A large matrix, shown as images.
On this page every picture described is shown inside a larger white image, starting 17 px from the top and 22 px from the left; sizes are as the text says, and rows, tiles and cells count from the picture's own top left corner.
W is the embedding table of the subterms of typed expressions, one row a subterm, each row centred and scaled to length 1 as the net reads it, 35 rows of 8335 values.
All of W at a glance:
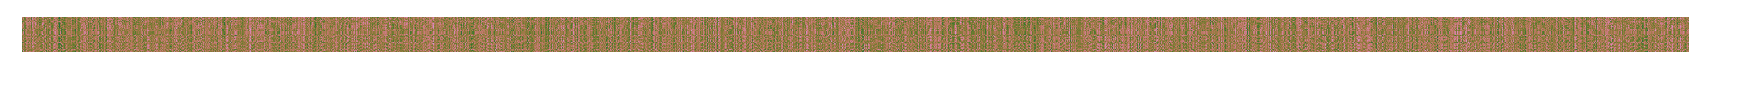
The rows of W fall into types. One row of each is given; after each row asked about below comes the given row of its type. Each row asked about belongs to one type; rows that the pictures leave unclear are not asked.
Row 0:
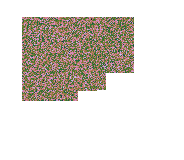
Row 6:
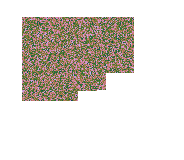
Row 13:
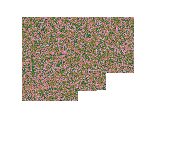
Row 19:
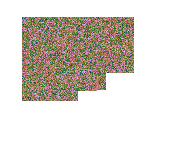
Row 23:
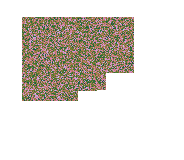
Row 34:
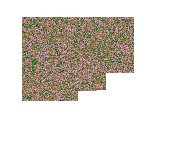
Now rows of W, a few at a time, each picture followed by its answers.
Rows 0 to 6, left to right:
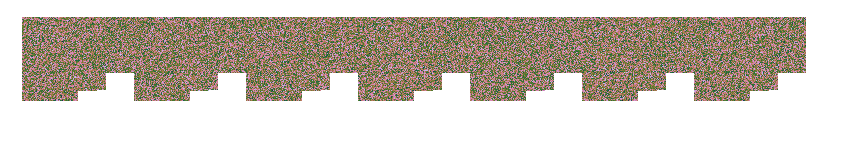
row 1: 6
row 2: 23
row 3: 0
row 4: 13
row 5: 0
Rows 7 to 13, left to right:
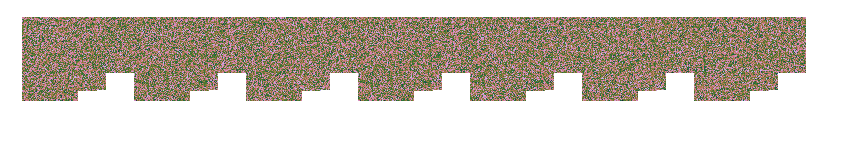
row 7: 0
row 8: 23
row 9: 6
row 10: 23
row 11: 23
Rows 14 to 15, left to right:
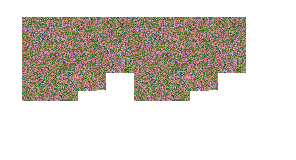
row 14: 19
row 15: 19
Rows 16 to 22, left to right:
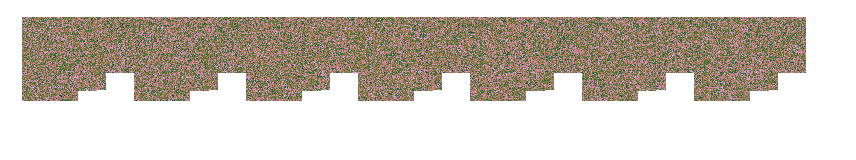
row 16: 19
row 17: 0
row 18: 23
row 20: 34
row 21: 6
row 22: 34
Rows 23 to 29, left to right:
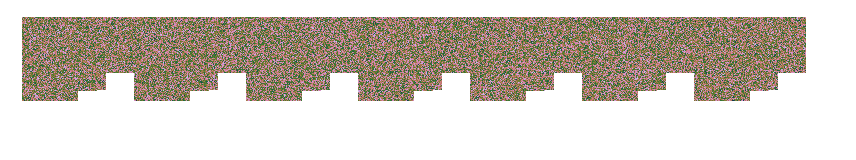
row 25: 13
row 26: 6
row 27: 6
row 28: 34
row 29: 13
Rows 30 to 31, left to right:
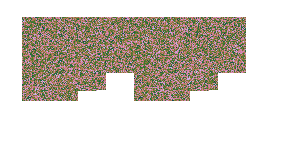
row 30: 6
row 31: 34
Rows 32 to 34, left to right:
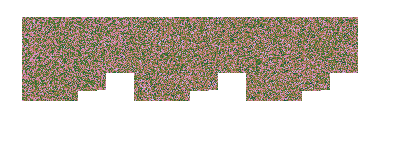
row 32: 23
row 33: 19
